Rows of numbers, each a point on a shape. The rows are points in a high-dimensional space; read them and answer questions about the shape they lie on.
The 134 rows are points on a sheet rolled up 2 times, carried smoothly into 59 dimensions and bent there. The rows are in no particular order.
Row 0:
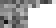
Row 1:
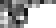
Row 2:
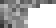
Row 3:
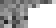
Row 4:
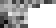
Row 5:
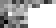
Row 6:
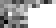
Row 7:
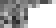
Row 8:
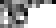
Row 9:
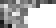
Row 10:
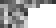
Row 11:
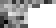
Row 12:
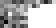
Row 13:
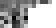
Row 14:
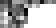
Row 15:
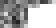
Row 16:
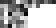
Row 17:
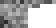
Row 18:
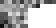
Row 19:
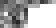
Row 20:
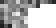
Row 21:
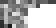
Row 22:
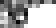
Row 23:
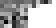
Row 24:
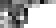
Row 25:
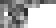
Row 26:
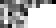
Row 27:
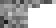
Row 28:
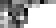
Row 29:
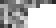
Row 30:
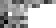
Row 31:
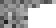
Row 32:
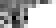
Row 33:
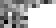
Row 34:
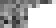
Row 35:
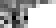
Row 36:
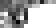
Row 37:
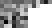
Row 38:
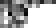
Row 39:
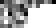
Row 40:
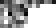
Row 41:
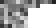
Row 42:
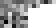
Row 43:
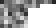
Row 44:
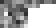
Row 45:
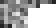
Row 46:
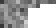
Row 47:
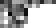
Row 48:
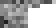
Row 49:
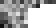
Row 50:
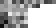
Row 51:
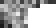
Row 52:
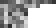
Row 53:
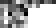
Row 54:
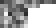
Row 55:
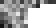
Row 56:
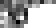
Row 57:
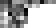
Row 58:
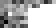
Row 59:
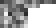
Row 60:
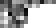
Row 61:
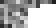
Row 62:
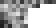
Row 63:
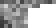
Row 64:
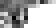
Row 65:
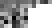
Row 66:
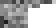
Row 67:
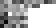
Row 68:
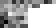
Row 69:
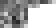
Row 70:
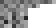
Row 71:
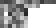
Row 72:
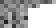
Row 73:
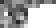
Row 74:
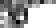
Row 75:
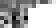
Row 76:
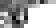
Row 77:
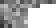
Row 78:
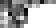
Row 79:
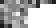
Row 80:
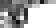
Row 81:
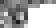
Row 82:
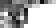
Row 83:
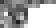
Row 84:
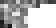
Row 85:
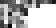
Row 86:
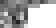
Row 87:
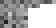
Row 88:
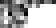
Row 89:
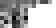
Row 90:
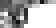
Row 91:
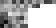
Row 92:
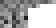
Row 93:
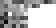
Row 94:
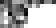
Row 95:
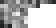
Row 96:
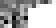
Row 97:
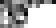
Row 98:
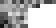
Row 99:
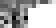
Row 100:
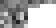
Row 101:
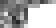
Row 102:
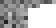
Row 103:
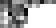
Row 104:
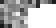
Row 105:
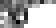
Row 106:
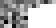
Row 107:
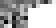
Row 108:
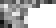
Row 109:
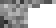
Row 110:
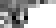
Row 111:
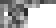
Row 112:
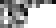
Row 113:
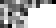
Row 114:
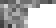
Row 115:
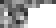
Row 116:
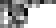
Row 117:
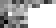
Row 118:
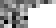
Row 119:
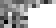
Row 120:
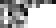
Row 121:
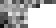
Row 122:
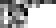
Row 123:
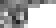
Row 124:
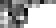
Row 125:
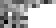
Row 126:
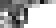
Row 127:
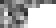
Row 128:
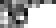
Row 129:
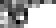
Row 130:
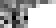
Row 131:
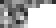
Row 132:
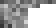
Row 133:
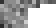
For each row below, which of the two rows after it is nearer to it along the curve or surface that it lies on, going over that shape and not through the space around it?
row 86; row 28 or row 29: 29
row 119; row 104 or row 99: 99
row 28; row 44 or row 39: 39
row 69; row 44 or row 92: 92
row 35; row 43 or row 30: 30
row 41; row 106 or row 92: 92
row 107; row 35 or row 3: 35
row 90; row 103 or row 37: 103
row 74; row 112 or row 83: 112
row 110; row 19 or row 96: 96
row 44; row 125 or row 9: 9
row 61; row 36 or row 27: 27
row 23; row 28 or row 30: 30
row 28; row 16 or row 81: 16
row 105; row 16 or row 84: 16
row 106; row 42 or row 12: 42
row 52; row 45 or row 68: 45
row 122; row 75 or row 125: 75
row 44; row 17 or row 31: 31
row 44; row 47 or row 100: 100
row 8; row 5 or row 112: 112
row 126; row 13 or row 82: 82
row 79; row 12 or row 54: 54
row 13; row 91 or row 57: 57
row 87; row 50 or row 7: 7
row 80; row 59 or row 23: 23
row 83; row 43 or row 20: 43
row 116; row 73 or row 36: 36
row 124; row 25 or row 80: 80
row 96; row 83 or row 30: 30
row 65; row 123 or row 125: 125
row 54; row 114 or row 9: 9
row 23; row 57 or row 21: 57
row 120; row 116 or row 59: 116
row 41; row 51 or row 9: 9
